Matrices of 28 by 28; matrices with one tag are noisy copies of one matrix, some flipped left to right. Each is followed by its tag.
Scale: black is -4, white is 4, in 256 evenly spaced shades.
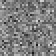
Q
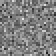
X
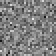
X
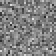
X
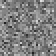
Q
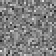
X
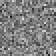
X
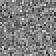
X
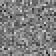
X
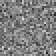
X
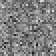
Q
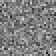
X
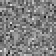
X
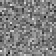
X
